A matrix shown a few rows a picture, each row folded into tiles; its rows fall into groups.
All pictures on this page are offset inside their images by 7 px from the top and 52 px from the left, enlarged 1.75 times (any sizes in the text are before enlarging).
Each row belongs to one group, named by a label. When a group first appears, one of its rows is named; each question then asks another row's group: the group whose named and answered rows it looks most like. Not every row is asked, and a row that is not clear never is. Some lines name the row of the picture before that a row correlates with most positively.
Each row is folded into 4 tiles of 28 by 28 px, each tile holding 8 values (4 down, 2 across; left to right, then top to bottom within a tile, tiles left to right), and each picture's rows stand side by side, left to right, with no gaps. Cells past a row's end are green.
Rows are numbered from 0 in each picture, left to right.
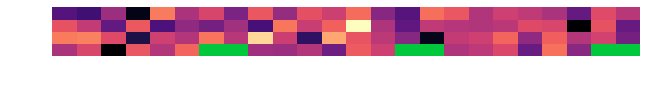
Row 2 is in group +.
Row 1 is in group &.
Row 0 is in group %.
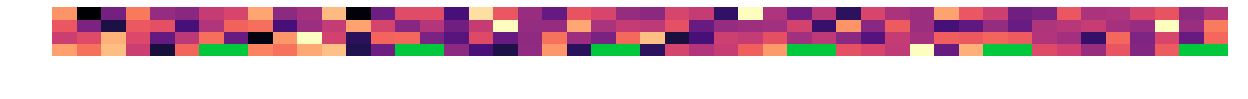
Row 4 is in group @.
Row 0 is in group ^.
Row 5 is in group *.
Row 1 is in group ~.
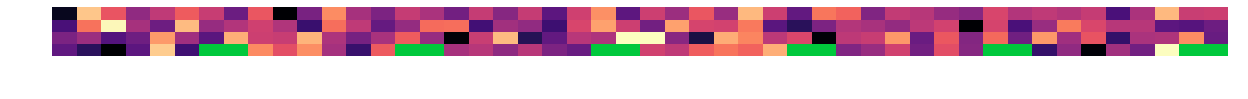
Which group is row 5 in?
%
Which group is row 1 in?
^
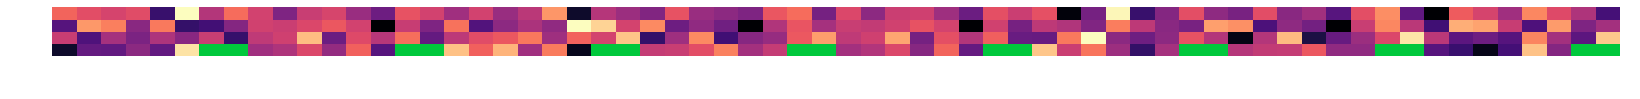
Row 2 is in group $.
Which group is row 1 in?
+
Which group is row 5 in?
^
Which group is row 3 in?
@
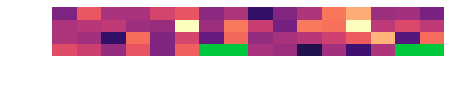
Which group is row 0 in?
*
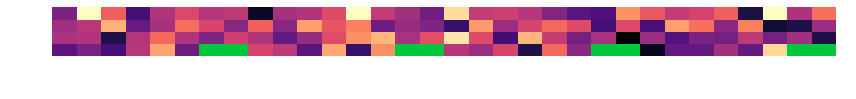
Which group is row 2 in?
&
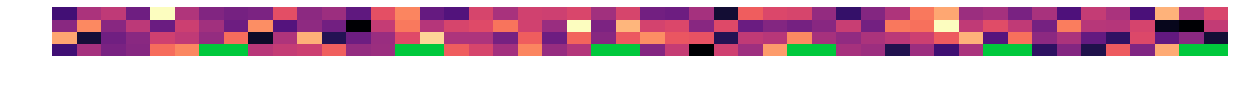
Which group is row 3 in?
%
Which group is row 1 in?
@
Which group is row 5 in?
%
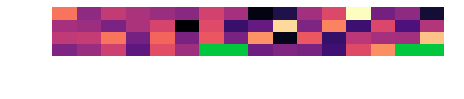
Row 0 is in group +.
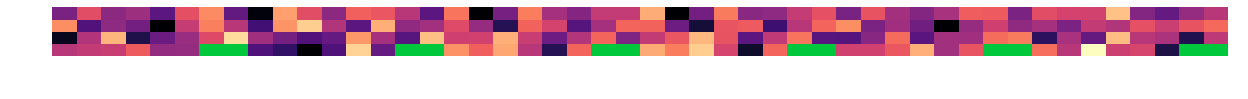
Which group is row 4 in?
@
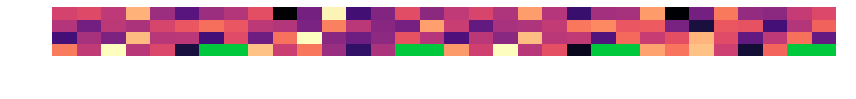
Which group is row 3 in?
^
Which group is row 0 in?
$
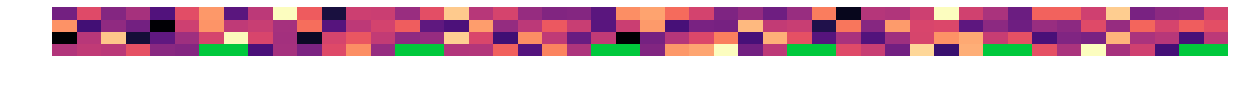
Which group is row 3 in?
~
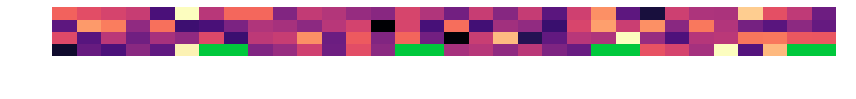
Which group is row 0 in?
%
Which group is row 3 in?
@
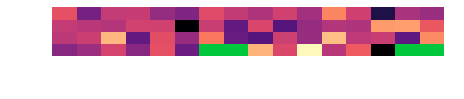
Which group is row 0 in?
+
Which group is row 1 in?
$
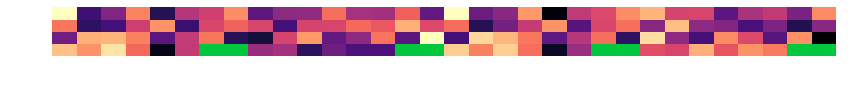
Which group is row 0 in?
^
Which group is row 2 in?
^
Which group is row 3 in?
&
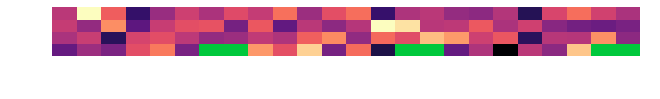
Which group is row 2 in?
%
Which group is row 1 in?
$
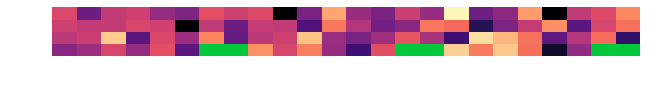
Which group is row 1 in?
^
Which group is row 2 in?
^
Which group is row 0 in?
+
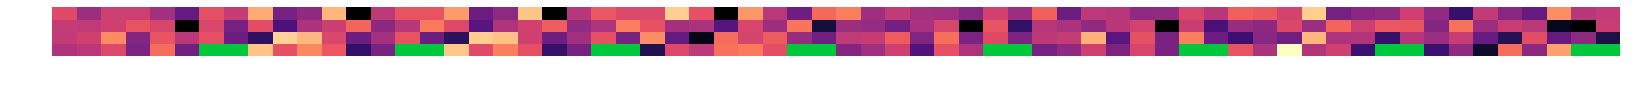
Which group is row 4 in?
+
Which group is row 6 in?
$
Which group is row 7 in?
%
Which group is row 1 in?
^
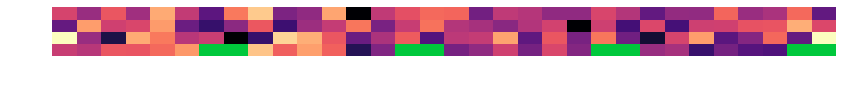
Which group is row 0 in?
&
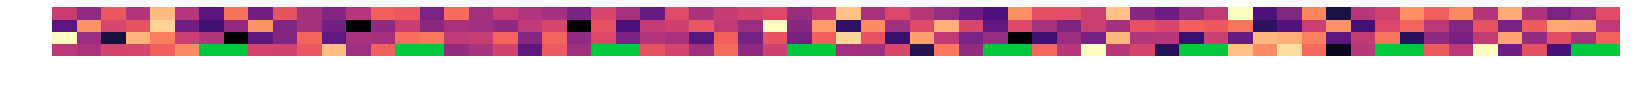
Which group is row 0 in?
&
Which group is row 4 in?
&
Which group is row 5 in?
$
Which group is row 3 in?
*
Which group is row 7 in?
$
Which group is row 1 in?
@
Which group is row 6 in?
^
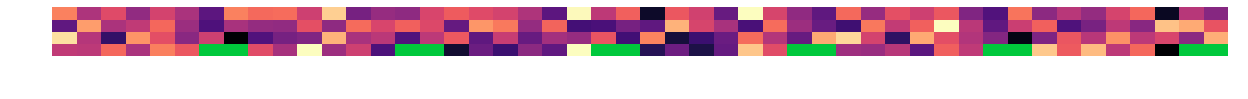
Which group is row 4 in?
&
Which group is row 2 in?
%
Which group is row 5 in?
$
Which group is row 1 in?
$
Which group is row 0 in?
&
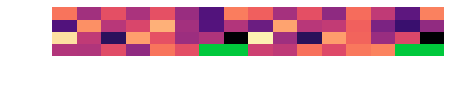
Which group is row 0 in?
&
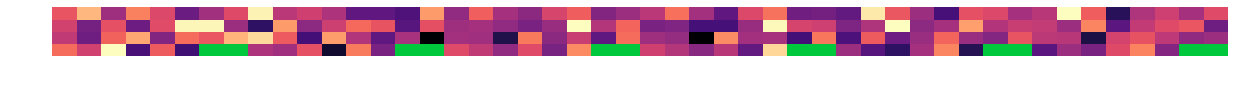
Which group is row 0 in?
$
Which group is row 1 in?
&
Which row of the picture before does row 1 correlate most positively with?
0
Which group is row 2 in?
*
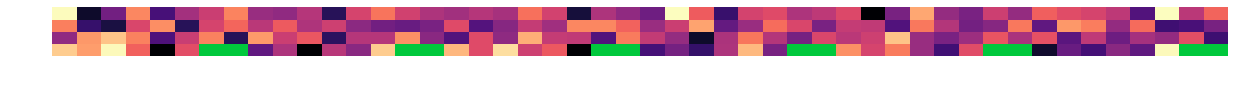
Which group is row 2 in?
$
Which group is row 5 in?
%
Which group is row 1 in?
%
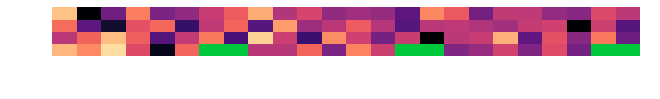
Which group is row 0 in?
^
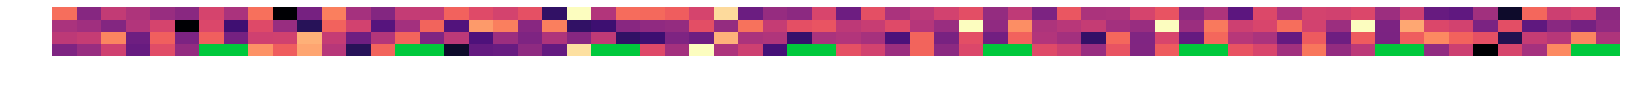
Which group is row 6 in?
*
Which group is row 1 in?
^
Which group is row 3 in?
$
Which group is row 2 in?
%
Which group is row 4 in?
*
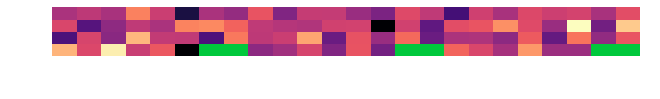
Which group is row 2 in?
*
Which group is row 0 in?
$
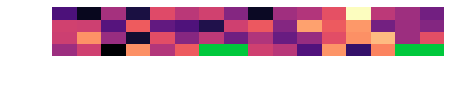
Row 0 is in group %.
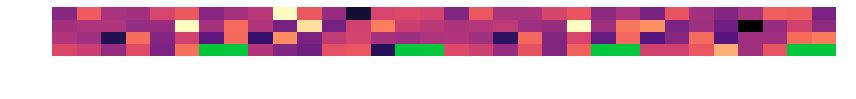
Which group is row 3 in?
@
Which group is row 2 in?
*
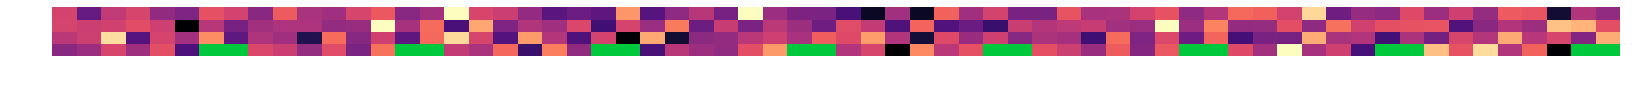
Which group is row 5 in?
*
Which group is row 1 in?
*
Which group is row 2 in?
&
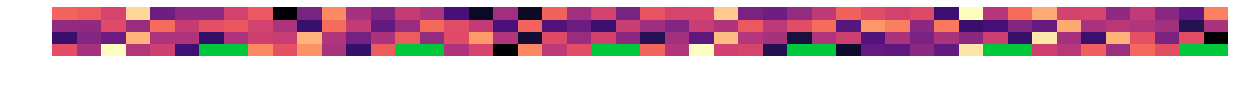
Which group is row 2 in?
%
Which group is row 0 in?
$
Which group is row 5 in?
&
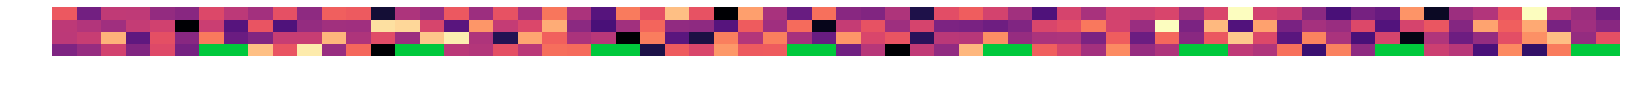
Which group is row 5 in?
*
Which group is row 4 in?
%
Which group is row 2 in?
&
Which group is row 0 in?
+
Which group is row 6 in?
&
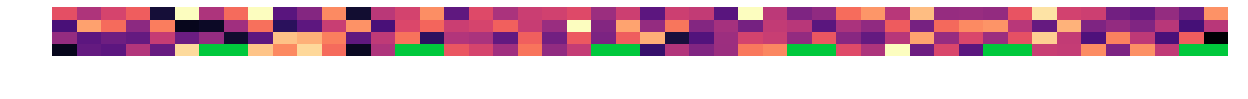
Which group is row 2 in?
*
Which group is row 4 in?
$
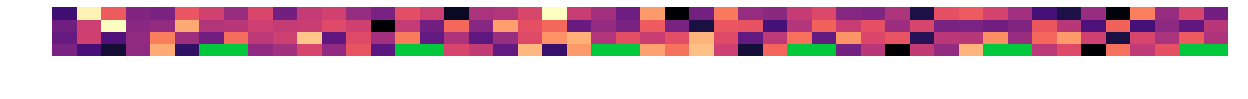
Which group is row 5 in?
%
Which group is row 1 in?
+
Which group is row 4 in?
%
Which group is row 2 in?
@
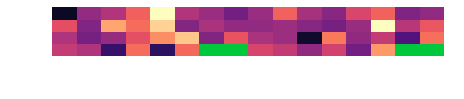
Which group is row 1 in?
*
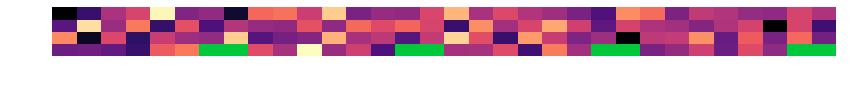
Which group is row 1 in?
$
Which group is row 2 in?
&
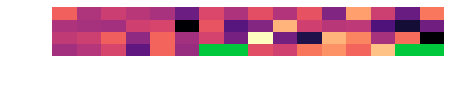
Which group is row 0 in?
+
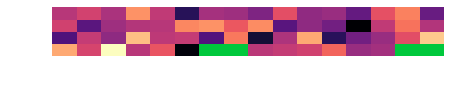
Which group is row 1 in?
@
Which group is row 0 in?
$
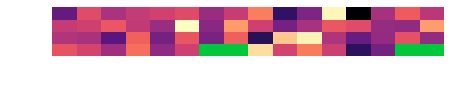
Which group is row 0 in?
*
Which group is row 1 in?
^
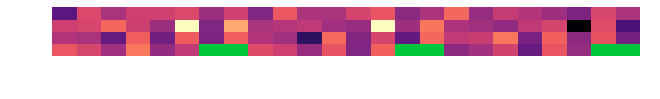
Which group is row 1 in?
*
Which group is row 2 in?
+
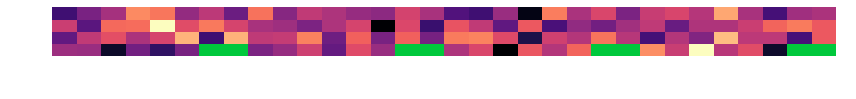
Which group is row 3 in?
$
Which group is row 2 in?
%
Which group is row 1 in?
+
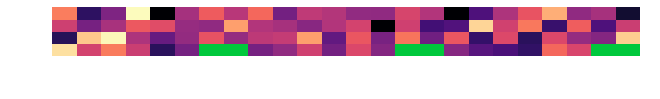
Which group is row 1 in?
+
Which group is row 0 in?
^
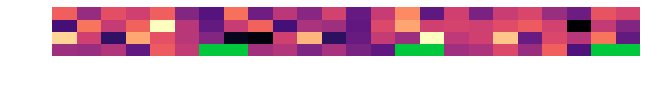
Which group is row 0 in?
&
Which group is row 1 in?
@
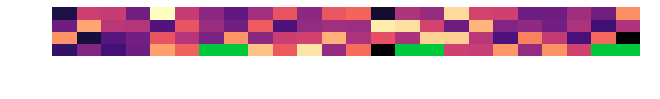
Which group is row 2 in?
&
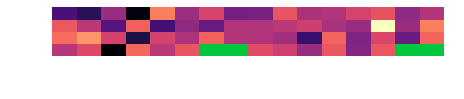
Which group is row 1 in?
*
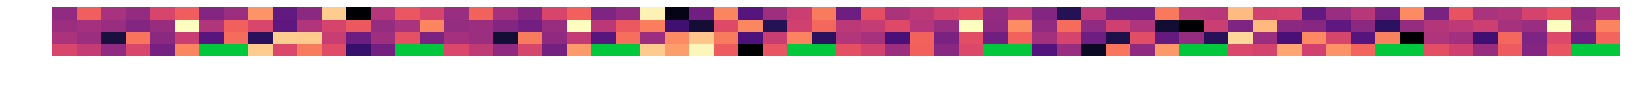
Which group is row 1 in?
^
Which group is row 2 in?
*
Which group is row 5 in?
%
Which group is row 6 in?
&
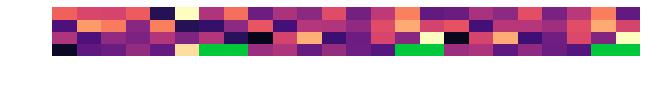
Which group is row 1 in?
@
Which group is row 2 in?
@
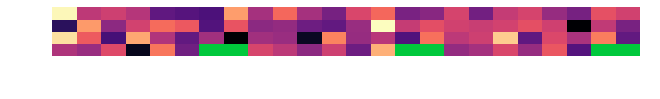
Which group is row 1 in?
*
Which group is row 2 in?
+
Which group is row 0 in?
&
